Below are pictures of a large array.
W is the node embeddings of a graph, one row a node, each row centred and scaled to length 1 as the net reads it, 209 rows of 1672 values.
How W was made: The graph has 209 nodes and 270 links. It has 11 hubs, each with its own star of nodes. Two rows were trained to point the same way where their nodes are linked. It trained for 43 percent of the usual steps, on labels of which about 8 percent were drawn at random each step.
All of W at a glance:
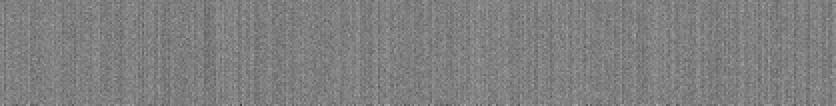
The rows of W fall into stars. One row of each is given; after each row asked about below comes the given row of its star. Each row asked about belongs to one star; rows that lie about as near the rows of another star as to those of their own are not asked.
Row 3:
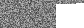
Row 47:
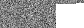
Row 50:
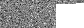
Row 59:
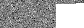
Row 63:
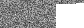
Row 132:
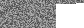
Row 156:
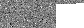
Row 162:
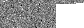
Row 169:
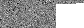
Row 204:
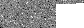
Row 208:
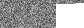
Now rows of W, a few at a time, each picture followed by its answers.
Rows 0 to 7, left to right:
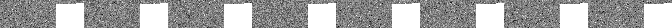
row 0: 169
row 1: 169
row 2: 208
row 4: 156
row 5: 132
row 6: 47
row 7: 162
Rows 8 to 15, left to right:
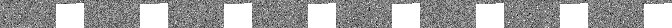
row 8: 208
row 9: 59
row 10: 50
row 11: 169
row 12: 47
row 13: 50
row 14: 59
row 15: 47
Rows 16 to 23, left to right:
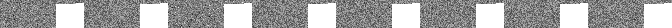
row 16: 156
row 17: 169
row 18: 3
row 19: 162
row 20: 3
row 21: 63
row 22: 59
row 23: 208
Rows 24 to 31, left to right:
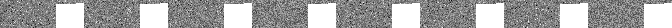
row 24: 162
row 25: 47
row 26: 50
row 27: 169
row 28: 204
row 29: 132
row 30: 63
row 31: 63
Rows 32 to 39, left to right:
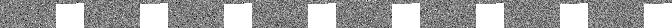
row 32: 47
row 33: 204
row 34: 3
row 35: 156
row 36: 50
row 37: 132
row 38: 50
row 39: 156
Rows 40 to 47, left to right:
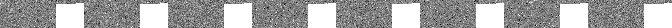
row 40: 50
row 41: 132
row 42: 162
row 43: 63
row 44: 47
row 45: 3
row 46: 204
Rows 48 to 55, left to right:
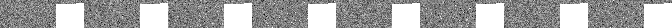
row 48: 59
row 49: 169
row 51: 204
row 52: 208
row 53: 3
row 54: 169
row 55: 132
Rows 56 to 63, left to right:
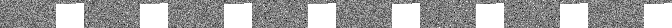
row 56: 50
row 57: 47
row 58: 63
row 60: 204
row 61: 169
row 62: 50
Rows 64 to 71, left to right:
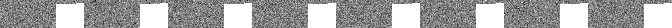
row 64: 3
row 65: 208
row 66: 132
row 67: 132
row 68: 208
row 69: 47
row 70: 132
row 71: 47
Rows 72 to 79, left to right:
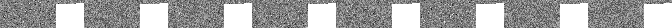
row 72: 208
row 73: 47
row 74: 208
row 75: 208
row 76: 156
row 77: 63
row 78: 47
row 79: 47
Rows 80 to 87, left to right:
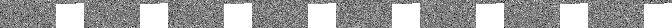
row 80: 3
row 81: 162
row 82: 169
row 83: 156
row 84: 208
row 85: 204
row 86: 50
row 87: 132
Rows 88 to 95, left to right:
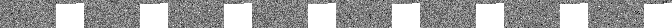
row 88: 169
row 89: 63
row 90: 162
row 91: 50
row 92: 208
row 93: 208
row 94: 47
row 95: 63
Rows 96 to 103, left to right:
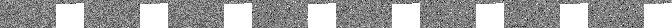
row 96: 59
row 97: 204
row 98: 59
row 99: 3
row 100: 132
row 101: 162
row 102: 3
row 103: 156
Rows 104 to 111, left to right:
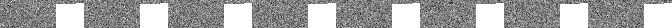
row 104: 50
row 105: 47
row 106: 3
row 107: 162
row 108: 208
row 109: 132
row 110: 132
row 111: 208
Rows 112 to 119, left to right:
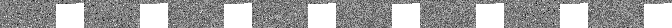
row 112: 208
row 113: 50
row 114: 63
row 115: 47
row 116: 59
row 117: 162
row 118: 63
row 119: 169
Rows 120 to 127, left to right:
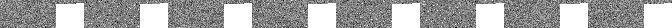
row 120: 59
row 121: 59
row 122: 208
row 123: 50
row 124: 208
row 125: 162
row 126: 169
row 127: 3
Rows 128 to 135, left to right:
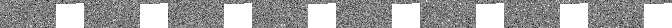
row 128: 208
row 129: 50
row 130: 63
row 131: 50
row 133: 162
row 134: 162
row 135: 208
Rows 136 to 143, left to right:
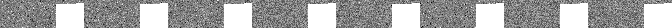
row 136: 59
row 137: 47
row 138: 169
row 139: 47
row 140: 50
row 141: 156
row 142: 169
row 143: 162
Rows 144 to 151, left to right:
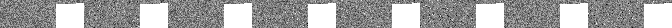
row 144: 50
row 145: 169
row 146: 156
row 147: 47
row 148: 132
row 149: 59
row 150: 169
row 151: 3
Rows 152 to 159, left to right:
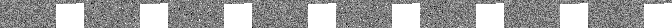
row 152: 204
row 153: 204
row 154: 63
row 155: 204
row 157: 132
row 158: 162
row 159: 47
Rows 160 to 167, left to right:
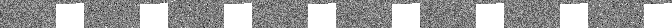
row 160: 50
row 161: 132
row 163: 132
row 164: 50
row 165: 47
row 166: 156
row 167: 59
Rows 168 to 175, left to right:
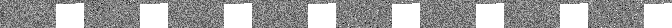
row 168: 169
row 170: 156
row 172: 63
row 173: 3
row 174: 156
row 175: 3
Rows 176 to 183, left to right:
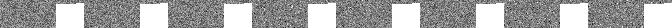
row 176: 208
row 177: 63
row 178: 50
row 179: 162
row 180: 132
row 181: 169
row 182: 47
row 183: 50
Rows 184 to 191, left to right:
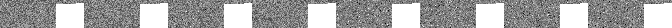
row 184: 169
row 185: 59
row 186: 3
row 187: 50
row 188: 63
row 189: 169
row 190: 59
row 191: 156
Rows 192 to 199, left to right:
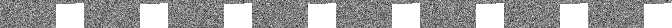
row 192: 59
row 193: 169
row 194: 59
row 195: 50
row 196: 63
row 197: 204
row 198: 204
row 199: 169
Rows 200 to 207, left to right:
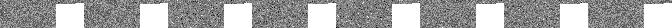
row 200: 156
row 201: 63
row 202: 59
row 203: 132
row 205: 59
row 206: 132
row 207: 47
